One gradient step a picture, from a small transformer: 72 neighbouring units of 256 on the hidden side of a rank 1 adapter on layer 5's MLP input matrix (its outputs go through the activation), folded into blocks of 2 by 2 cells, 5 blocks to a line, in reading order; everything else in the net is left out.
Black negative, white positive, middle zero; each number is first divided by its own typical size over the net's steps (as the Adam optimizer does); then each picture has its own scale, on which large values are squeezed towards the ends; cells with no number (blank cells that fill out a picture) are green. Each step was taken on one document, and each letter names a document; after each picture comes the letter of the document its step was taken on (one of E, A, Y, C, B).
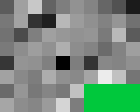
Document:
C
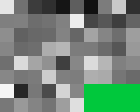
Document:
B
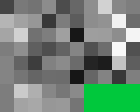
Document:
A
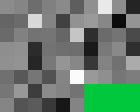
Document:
A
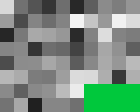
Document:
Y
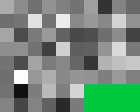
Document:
A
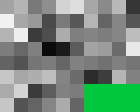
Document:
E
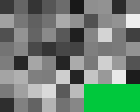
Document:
Y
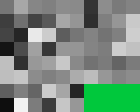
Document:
E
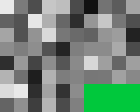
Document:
B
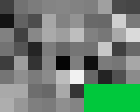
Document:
C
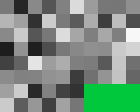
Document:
E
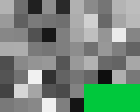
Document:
B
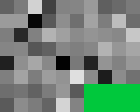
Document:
C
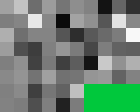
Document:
A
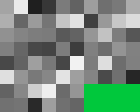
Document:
Y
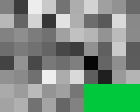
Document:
C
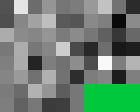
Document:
A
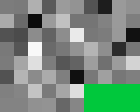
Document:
A
